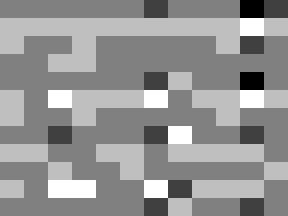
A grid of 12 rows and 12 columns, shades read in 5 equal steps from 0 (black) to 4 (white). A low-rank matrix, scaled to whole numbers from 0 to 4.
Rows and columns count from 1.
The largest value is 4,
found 8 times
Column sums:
30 26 30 31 27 28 25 29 28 30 23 26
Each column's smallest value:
2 2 1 2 2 2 1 1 2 2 0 1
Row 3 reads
3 2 2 3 2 2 2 2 2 3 1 2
